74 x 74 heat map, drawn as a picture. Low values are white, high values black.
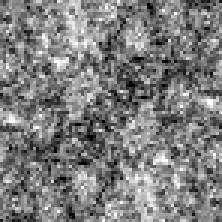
Symmetry: a half turn. Stripes: none. Average level on the scale: 50%. Slope: none. Histogram: bell-shaped.
